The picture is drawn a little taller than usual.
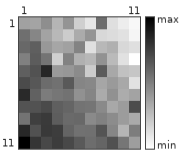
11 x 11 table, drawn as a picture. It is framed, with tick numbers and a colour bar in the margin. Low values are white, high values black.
Calmest part: bottom middle. Stripes: none. Ninth with the lowest average: top right. Slope: up to the bottom left. Ninth with the highest average: bottom left.
